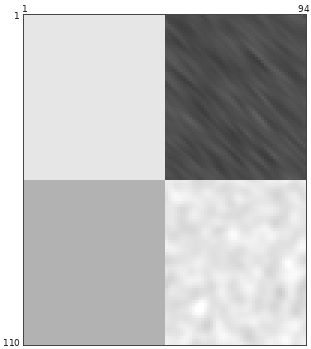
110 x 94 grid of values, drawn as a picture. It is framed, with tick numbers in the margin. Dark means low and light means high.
It is made of 2 by 2 panels. Panel 1,1: very high, flat. Panel 1,2: low, slanting down to the right, faint in contrast. Panel 2,1: high, flat. Panel 2,2: very high, blotchy, faint in contrast.
